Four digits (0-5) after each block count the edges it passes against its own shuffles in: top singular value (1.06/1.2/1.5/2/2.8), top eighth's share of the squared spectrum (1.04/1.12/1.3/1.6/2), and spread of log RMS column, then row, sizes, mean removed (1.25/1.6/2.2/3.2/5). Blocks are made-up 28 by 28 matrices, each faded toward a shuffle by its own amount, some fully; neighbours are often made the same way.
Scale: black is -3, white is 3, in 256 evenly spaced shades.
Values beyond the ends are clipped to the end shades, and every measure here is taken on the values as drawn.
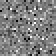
0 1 0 0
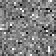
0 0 0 0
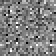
0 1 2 0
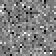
0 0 0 0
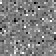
0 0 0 0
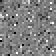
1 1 0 0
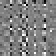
4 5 3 2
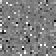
1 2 0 0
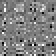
4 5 2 2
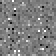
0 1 1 0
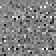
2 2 0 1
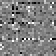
2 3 1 2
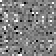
3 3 1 1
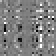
3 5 3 2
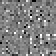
2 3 0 1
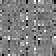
3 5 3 1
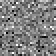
2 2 0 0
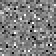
1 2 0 0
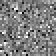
1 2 0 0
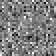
3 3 1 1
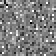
0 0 0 0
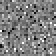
0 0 0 0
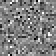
0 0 0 0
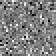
1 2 0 0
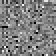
2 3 1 1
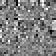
3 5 2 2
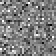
0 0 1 0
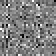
3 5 2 2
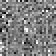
3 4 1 1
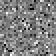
1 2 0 0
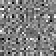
3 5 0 2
